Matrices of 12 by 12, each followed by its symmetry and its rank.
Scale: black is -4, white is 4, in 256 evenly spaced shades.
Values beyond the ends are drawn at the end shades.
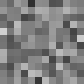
antisymmetric, full rank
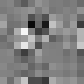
antisymmetric, rank two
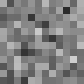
neither, full rank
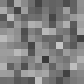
antisymmetric, full rank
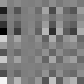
neither, rank one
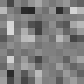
antisymmetric, rank two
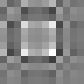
symmetric, rank one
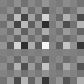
symmetric, rank one
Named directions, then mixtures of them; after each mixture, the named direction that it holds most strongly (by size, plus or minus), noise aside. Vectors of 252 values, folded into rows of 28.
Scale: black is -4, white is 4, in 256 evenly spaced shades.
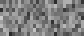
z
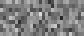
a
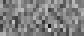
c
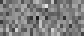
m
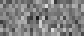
m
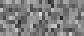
a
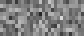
a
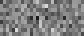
m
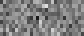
m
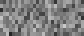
z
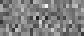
m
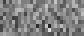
c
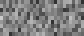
z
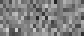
z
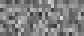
a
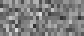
a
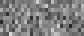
m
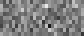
c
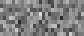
a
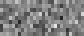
a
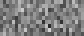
c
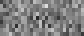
m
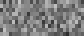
z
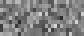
a
